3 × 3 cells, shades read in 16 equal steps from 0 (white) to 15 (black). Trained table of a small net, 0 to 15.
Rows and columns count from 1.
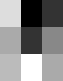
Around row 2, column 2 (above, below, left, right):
15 0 5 7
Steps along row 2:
up down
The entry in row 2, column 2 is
12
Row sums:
29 24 9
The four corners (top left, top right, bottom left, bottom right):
2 12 4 5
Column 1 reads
2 5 4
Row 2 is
5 12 7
